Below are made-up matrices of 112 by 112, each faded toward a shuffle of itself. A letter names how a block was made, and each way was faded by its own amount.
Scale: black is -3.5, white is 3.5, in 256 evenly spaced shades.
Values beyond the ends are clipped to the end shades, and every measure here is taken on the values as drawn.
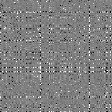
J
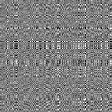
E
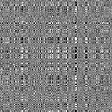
E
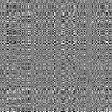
E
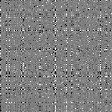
J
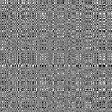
E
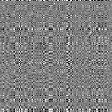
E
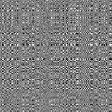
E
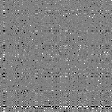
J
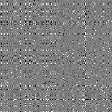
J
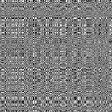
E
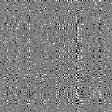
J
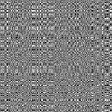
E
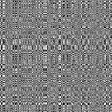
E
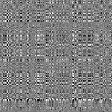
E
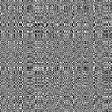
E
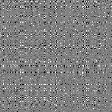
J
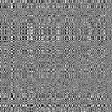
E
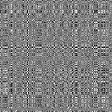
E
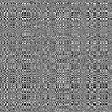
E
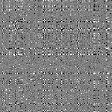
J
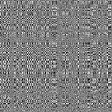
E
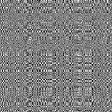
E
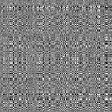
E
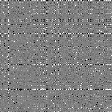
J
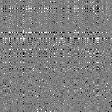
J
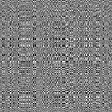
E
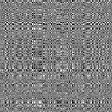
E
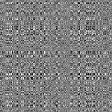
E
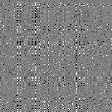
J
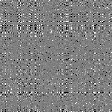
J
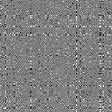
J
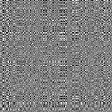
E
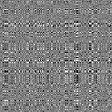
E
